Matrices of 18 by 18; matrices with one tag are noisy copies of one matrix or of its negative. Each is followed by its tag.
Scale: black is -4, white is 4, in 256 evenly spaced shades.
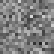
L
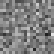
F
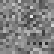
L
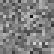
L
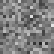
L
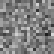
F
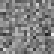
F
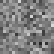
L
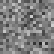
L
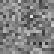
L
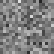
L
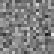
F
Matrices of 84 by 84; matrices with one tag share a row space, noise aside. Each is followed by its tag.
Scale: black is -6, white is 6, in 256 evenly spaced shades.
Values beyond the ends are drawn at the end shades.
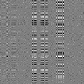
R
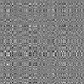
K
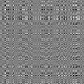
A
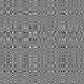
K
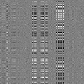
R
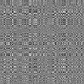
K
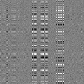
R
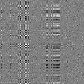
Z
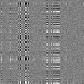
Z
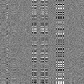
R
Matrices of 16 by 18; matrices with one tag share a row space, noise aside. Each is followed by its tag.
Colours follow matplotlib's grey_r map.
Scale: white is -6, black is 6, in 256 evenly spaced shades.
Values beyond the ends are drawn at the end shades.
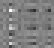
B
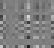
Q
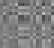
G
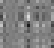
Q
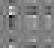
B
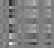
B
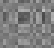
G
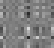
Q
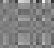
G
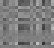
G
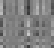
Q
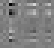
B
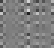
Q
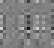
Q
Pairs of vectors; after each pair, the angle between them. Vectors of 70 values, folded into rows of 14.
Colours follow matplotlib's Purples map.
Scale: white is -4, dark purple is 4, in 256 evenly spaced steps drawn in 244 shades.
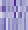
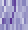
orthogonal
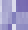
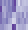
nearly opposite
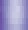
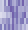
partly opposed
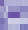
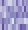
partly aligned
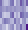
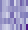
nearly parallel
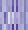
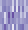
nearly opposite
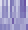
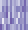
partly aligned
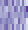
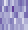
orthogonal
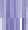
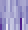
nearly opposite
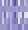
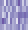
partly opposed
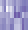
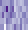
partly opposed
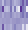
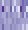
nearly parallel
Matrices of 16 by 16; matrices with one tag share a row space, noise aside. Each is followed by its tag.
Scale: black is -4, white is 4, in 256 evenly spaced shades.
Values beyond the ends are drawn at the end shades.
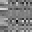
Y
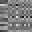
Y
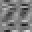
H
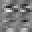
H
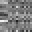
Y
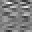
H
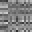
Y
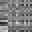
Y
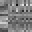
Y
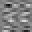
H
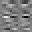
H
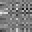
Y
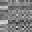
Y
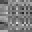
Y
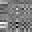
Y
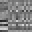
Y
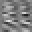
H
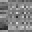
Y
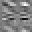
H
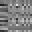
Y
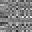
Y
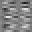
H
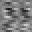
H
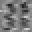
H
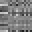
Y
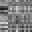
Y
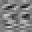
H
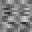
H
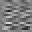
H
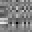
Y
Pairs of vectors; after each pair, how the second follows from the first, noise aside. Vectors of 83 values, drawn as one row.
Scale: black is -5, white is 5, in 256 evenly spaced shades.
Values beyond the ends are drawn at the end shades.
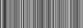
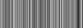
reversed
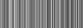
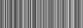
reversed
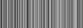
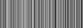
reversed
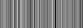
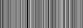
reversed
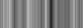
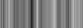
reversed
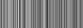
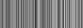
reversed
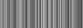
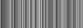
reversed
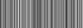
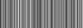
copied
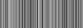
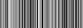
scaled up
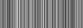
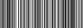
scaled up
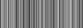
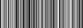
scaled up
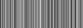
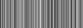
copied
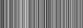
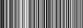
scaled up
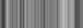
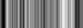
scaled up
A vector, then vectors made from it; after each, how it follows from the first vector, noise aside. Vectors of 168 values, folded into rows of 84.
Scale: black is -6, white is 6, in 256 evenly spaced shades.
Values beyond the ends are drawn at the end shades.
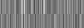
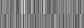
copied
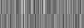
copied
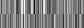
scaled up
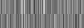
copied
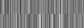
reversed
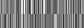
scaled up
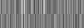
copied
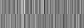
sign-scrambled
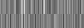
copied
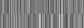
reversed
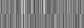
copied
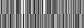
scaled up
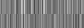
copied
